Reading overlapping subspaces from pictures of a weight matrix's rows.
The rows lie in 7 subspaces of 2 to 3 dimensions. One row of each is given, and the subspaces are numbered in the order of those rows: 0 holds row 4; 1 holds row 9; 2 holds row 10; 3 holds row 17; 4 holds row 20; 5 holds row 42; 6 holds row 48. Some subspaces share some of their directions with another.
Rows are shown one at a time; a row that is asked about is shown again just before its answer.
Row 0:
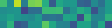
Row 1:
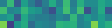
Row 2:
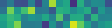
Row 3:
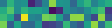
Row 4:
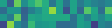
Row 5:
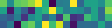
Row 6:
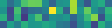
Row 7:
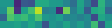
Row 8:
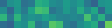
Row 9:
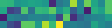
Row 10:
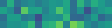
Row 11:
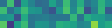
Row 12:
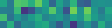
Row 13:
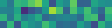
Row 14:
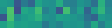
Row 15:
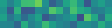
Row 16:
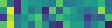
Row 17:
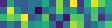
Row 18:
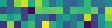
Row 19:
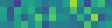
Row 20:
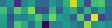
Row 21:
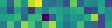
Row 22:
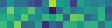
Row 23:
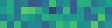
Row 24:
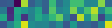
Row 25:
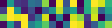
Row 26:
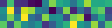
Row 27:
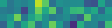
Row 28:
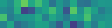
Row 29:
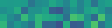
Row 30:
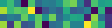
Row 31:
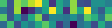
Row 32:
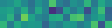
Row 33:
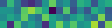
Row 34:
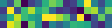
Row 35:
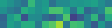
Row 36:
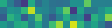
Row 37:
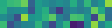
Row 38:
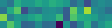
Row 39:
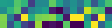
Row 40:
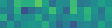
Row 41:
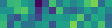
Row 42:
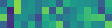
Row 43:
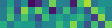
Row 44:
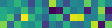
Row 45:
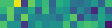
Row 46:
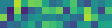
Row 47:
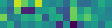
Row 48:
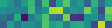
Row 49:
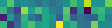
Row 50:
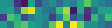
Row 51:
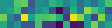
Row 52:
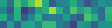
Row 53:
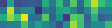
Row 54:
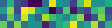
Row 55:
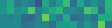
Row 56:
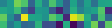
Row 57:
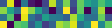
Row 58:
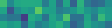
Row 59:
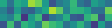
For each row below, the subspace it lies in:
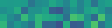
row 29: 2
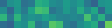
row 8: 5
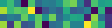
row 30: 4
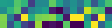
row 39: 2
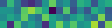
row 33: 5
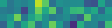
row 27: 5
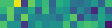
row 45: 4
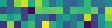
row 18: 4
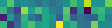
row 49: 1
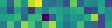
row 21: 6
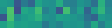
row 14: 5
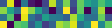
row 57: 0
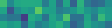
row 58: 3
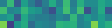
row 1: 0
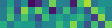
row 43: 4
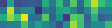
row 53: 3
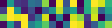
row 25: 3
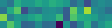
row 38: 1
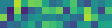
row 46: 5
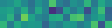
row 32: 6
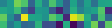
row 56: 6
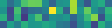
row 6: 4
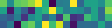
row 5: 1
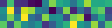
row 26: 3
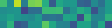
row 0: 4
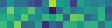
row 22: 1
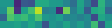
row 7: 5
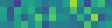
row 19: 4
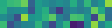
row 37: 1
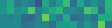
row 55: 6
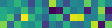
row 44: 6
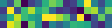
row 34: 0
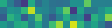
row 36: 2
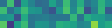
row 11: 0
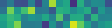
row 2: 1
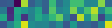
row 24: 4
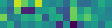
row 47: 6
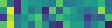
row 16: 5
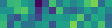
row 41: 5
